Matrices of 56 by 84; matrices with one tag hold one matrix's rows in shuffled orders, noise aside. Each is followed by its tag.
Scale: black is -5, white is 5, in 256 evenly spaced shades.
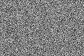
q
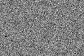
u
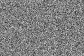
u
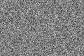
u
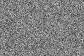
q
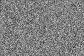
q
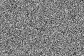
q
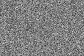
q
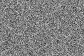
q
